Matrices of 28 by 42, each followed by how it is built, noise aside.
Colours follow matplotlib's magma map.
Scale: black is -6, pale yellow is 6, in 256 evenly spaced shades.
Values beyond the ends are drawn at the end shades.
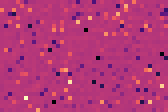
sparse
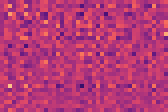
low rank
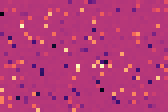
sparse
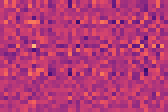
low rank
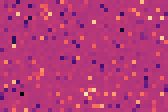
sparse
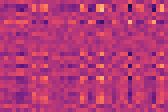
low rank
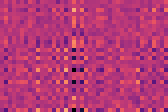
low rank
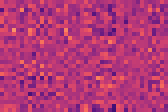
low rank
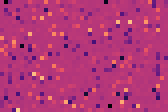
sparse
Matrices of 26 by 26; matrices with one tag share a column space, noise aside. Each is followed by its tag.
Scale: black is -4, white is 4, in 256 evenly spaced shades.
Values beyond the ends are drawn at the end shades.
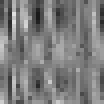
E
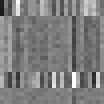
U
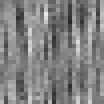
E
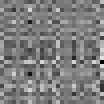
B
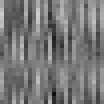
E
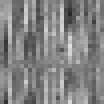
E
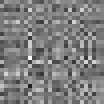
B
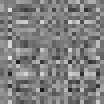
B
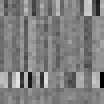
U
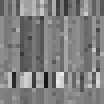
U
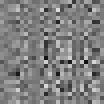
B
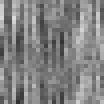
E
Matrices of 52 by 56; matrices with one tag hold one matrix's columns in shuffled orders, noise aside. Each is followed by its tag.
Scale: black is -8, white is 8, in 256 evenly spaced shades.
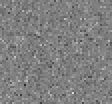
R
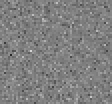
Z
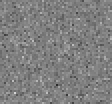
R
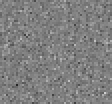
R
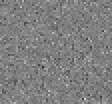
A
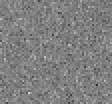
R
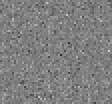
Z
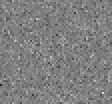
R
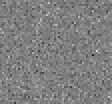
Z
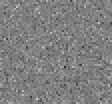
A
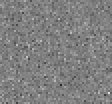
R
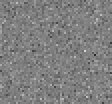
Z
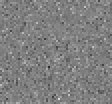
A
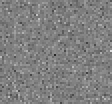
Z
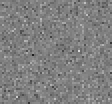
Z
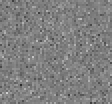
R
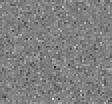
A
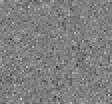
A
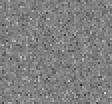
R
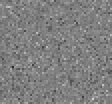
A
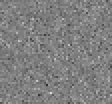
R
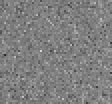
Z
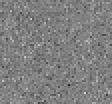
R
